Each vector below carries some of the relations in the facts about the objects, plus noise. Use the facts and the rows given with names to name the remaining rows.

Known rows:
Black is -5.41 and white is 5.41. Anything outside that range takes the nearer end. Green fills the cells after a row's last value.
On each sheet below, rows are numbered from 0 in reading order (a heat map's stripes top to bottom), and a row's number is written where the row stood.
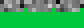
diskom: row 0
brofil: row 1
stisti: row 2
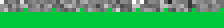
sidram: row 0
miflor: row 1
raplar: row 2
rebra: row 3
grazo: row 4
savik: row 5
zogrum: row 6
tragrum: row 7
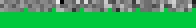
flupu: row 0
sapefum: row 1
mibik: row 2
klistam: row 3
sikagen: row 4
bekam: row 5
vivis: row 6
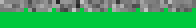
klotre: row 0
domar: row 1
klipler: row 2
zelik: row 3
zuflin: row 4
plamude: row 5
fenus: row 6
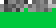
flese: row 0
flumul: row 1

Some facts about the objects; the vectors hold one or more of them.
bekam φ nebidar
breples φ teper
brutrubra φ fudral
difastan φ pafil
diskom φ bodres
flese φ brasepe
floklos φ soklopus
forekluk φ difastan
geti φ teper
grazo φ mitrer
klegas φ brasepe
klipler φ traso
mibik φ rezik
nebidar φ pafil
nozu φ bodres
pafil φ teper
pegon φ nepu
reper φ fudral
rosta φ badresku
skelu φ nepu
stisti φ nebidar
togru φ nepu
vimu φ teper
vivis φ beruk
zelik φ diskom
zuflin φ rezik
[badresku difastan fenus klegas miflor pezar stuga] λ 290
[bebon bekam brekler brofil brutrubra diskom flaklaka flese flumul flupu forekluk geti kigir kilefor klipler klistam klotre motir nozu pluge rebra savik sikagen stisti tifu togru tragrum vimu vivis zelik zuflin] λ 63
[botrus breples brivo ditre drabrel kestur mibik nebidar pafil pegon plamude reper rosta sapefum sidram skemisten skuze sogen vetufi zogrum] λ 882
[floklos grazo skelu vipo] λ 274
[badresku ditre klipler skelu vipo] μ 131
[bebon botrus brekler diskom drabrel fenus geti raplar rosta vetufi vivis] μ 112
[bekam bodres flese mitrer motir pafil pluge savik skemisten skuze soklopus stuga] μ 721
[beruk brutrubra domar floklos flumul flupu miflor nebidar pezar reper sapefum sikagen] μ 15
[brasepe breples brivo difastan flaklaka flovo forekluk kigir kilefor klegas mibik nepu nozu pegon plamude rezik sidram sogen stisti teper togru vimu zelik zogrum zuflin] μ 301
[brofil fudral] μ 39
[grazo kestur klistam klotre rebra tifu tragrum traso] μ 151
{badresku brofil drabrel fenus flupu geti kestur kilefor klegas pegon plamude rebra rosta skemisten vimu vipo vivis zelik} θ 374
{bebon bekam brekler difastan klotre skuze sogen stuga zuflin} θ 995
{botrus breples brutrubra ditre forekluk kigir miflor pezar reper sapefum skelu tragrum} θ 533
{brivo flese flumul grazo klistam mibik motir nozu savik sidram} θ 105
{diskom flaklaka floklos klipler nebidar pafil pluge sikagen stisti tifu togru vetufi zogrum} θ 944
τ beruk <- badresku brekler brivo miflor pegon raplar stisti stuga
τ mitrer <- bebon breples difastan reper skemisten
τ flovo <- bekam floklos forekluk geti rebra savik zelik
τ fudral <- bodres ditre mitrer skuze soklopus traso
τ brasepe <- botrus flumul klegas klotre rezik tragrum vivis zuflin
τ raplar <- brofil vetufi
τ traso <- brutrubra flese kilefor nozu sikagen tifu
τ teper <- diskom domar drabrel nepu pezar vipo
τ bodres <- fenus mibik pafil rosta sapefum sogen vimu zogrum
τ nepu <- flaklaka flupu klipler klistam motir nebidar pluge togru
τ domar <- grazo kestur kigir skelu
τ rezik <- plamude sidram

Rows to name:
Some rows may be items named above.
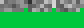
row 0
skemisten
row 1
mitrer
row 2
raplar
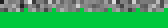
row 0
zogrum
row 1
nozu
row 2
brofil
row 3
vipo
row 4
nozu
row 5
bodres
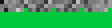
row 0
nebidar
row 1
pegon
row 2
pegon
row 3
domar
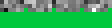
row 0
floklos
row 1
vivis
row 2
brekler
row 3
fudral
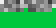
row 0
brivo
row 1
soklopus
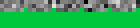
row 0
flovo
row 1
traso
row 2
skelu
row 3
togru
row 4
vivis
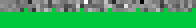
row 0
sogen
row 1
pluge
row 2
geti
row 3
savik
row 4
teper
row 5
flaklaka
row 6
difastan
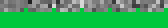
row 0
ditre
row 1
nepu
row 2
mitrer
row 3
botrus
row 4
vetufi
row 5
bodres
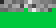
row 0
nepu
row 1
badresku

